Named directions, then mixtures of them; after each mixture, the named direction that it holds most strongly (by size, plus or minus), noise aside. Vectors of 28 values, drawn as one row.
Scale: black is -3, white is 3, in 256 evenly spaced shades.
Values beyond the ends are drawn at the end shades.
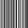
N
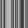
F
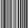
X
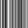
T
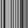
F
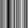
T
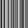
F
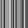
F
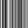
T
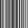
X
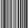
X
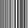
N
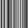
T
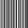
N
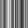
F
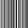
N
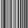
X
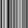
T
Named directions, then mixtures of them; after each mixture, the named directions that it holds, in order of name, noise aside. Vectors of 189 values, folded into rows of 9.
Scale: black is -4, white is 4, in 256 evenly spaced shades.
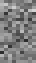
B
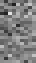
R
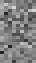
B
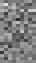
B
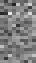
R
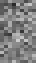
B, R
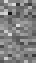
R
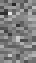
R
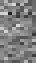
R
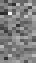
R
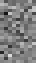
B, R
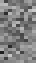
B, R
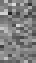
R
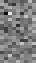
B, R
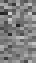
R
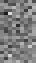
B, R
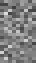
B, R
